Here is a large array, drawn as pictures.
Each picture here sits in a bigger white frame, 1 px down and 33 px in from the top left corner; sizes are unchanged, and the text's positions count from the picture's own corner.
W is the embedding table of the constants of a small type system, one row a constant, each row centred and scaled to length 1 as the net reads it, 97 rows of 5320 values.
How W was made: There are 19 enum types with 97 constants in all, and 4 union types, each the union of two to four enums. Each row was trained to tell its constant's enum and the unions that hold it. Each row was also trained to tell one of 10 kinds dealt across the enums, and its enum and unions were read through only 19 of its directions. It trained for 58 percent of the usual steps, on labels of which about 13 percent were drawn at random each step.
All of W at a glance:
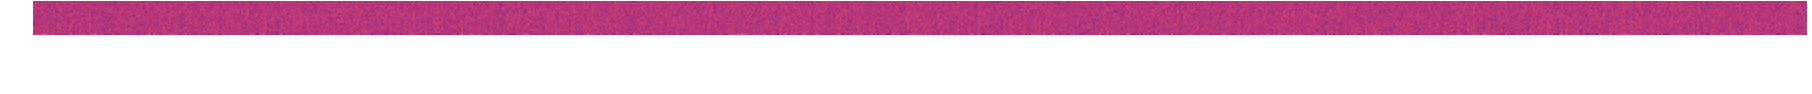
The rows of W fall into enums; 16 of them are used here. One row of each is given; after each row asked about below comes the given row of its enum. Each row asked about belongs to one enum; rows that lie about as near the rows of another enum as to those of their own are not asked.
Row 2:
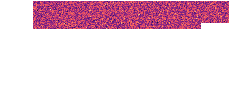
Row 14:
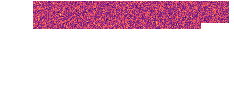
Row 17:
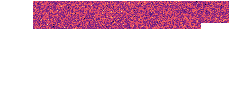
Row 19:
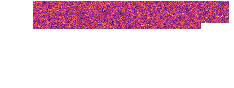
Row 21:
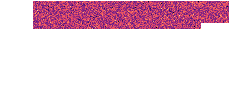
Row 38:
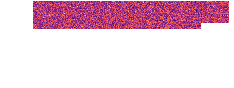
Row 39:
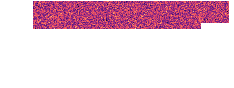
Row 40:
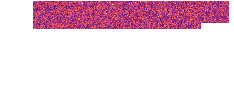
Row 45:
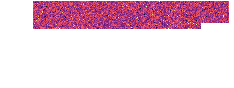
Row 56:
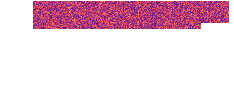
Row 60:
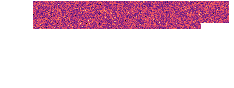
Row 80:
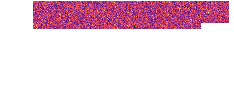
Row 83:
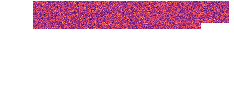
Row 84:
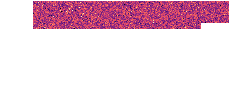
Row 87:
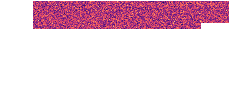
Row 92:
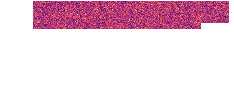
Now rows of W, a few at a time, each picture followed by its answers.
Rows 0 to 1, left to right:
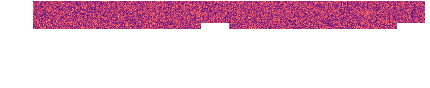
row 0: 45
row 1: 40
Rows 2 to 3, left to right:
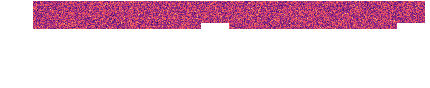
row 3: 40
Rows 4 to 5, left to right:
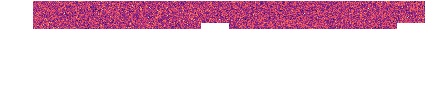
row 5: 21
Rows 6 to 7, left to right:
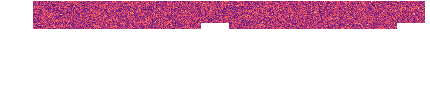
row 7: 2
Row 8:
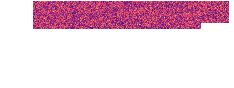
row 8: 60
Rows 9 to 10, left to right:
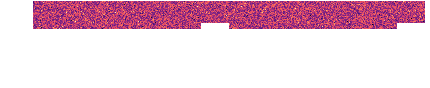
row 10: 17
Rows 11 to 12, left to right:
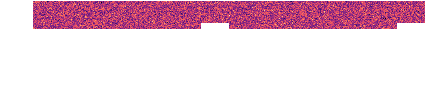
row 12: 2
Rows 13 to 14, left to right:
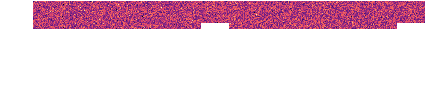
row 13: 60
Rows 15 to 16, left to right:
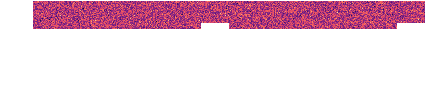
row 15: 21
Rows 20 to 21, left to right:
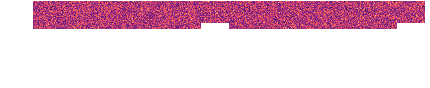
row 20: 17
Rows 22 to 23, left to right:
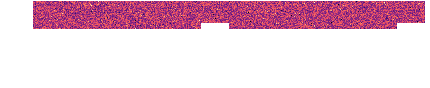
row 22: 14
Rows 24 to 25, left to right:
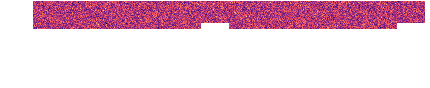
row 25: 40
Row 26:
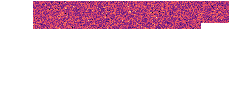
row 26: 14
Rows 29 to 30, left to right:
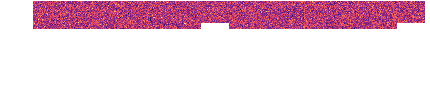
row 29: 80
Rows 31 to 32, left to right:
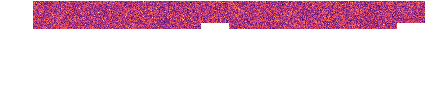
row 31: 39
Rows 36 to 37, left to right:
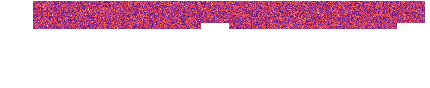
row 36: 17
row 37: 21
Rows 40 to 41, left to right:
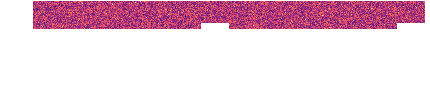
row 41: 39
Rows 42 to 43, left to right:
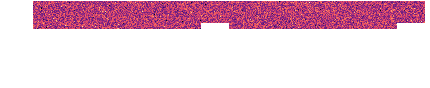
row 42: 38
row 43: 40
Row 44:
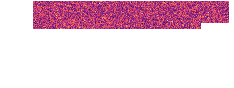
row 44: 14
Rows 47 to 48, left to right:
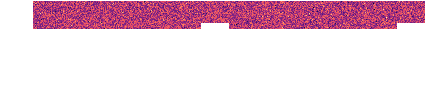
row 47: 38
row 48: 2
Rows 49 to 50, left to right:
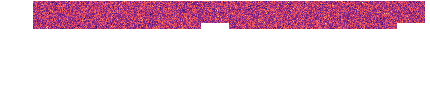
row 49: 17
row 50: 21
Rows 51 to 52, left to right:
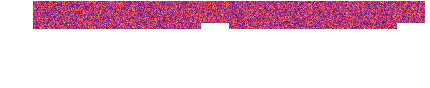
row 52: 45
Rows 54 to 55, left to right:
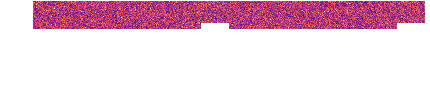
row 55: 60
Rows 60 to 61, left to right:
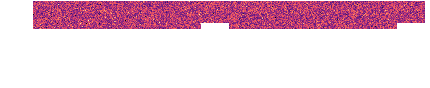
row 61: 87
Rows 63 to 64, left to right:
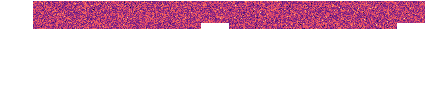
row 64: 87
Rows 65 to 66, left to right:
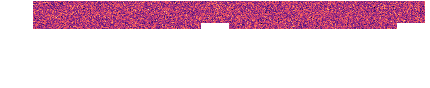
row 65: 80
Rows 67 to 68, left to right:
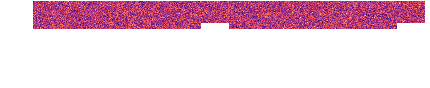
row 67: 39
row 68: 92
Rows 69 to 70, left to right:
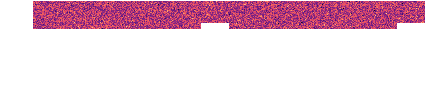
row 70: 87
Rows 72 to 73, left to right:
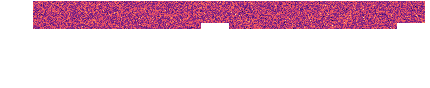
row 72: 60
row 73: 92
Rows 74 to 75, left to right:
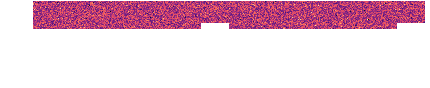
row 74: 2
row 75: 87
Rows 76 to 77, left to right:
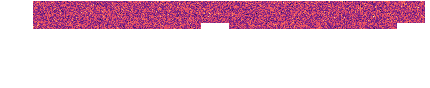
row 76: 38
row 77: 21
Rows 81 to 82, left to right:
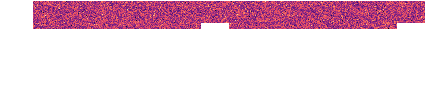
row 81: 21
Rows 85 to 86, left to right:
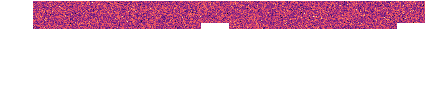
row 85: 60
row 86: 39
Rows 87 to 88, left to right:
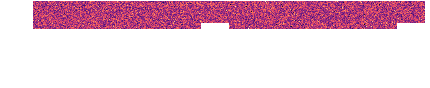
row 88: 87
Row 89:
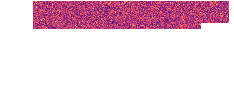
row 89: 39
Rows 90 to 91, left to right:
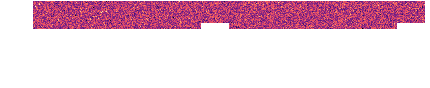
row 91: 87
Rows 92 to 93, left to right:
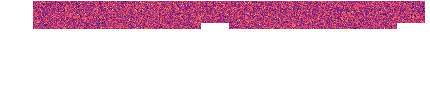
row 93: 14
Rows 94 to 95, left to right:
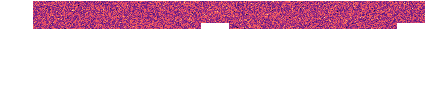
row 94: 38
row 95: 92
